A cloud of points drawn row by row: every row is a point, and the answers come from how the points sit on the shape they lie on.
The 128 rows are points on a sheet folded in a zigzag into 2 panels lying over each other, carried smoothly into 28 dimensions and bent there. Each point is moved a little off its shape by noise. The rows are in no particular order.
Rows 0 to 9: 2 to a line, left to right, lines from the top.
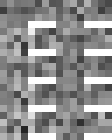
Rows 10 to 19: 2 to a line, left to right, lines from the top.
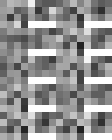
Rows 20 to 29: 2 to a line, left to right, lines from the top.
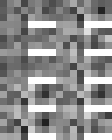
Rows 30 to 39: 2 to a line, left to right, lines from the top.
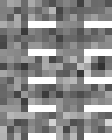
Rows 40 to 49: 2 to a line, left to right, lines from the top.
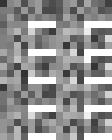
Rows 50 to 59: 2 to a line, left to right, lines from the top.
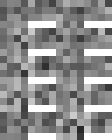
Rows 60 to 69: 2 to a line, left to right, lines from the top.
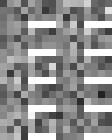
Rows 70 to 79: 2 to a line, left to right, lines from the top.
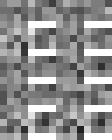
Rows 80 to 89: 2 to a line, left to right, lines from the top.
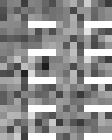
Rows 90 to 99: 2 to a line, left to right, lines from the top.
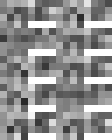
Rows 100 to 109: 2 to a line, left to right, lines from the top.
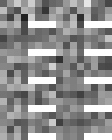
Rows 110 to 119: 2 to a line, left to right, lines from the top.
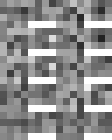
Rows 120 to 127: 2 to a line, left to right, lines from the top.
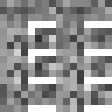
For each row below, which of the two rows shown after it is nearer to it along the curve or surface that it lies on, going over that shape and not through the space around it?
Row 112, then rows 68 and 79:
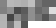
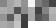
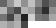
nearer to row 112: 68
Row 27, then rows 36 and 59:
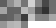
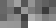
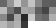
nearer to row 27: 59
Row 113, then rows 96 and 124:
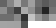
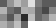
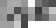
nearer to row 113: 96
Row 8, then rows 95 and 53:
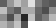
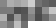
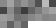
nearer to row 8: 95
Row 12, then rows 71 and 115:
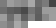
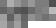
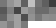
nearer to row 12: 115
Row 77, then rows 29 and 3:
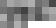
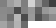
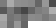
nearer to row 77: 29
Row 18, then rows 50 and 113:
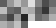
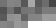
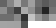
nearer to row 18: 113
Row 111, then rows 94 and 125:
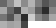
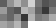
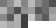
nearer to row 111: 125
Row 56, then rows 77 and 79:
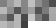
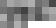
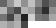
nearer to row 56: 79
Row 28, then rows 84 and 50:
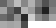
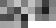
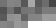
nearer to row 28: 84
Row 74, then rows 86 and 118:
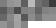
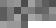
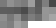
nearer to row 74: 118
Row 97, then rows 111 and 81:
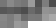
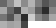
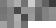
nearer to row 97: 81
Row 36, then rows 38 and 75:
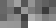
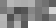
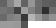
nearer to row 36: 75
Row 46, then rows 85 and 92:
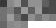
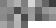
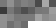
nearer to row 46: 85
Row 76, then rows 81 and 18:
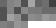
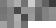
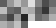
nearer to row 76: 81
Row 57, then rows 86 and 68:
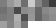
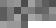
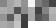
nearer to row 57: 68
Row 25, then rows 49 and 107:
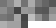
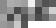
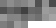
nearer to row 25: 49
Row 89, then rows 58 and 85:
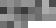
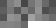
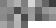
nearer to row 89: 85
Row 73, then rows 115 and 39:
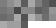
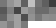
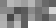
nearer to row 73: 39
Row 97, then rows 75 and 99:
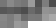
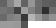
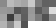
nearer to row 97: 99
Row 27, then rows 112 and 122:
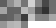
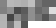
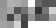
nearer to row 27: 122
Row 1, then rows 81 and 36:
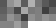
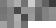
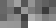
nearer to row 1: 81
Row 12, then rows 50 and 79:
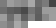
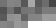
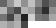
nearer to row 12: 50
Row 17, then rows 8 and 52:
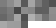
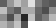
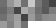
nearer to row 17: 8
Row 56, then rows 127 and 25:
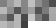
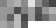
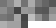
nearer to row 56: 25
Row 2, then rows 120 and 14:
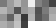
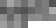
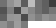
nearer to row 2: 14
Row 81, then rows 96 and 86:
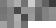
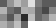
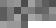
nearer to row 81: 96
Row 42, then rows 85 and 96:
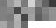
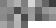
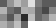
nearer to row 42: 85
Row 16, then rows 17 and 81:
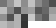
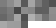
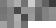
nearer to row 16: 17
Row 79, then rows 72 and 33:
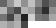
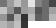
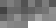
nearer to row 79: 72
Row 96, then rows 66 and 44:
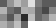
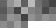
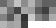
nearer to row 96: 44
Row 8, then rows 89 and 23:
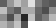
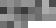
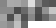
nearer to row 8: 23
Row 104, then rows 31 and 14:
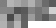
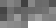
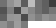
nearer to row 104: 31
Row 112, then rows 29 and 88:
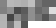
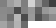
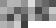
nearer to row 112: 88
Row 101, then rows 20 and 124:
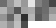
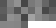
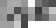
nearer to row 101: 124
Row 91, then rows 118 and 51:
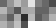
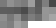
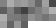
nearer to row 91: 118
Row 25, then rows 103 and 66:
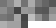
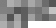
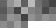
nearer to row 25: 103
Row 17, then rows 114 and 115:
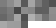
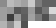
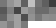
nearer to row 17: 114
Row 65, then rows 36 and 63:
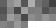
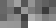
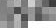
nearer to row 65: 63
